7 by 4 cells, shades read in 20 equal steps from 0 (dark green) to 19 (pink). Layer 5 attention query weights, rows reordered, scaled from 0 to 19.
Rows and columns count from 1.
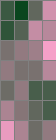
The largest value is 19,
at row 3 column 4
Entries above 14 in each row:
1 1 1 0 0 0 1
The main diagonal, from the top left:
4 6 12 14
